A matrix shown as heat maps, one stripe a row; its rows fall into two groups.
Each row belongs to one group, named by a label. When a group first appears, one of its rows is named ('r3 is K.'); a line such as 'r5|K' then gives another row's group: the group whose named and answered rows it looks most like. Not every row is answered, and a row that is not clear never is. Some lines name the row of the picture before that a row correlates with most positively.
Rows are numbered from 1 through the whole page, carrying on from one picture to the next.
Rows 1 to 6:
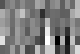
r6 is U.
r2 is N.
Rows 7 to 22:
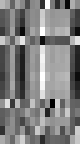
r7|U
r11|N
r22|N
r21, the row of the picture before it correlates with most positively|1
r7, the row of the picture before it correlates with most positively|4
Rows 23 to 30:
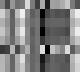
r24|N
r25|N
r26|N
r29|N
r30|N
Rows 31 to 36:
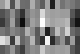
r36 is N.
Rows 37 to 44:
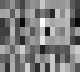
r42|N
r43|U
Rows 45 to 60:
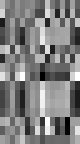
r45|U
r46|U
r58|U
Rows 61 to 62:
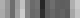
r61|N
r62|N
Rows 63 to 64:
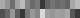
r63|N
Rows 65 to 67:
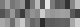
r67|N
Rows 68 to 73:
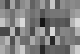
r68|U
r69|N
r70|N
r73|N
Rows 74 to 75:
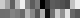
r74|N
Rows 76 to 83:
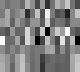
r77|U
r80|U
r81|U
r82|N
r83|N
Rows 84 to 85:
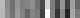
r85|U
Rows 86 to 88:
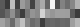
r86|U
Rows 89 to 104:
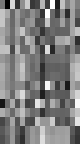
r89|U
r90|U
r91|U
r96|N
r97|N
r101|N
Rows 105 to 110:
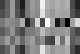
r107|U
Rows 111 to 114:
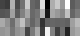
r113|N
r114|U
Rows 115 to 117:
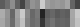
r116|N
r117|N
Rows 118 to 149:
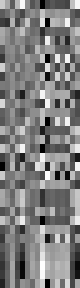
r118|N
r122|U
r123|U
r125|U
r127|U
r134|N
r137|U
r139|N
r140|N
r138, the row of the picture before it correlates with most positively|115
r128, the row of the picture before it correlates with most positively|115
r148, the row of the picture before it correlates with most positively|115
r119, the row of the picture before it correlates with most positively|115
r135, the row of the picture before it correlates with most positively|115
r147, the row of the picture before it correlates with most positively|115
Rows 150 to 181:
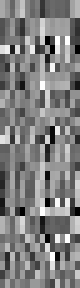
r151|N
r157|U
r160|U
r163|U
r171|U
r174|N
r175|N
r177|U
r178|U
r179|U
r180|U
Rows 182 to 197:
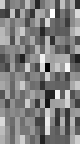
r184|U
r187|U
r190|U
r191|N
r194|U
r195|U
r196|U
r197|N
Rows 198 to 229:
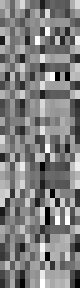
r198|N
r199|U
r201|U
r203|N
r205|N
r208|N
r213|U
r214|U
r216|N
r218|N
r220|U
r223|N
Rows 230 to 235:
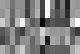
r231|U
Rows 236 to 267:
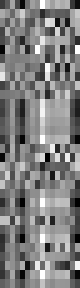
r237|N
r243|U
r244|U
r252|U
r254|N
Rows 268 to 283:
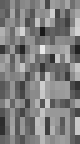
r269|U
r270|U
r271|N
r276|U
